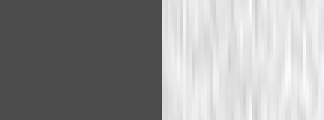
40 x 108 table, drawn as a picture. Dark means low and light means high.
It is made of 1 by 2 panels. Panel 1,1: low, flat. Panel 1,2: very high, streaked downward, faint in contrast.
